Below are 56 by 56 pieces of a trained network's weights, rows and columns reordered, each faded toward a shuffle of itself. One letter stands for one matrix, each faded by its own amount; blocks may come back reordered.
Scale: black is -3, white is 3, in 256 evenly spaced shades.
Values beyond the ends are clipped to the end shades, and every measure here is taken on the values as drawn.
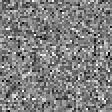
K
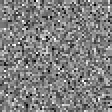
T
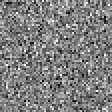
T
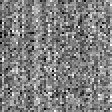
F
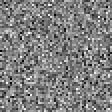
K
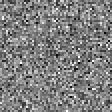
K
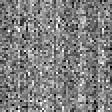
F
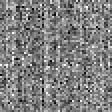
F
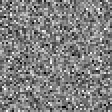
T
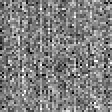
F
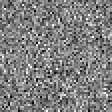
K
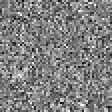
K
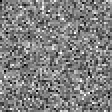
T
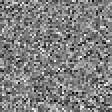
T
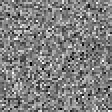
K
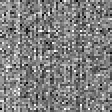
F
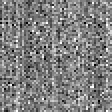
F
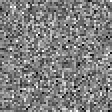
T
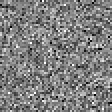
T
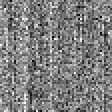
F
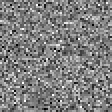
T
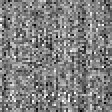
F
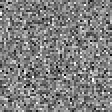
T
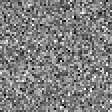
T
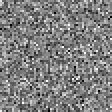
T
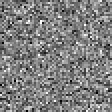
K
